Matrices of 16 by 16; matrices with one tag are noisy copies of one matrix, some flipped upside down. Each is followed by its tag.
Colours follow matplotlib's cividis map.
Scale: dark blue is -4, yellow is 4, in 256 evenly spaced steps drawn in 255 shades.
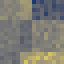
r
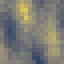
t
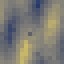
t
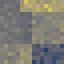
r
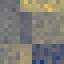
r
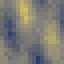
t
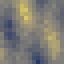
t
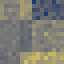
r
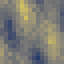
t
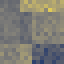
r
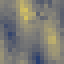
t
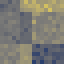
r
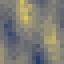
t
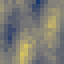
t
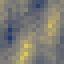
t
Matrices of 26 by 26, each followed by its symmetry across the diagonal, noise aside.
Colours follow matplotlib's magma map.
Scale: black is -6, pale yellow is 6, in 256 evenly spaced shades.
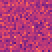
neither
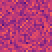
symmetric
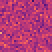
antisymmetric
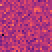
neither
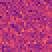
neither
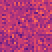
antisymmetric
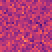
antisymmetric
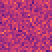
antisymmetric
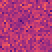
symmetric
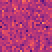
neither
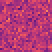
antisymmetric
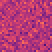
symmetric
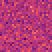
neither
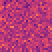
neither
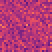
antisymmetric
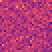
neither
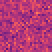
antisymmetric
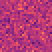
antisymmetric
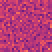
symmetric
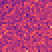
symmetric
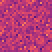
symmetric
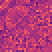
symmetric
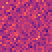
symmetric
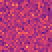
neither
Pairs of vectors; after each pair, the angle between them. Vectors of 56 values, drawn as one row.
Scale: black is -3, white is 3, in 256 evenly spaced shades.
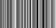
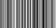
nearly parallel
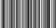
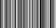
nearly opposite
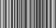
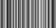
nearly opposite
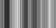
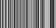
orthogonal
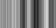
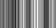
nearly opposite
